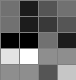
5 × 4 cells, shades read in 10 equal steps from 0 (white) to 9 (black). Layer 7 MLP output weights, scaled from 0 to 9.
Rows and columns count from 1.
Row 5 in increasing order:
2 4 4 6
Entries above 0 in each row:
4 4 4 3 4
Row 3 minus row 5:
5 5 -1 6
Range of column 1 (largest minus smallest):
8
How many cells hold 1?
1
